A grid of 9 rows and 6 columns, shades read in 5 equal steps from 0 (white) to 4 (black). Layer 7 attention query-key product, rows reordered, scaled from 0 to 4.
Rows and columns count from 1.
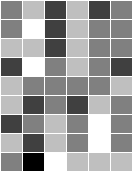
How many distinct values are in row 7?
4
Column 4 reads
1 1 1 1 2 3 2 2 1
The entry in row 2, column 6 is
2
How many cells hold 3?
10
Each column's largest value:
3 4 3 3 3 3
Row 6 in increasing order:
1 1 2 2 3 3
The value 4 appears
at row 9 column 2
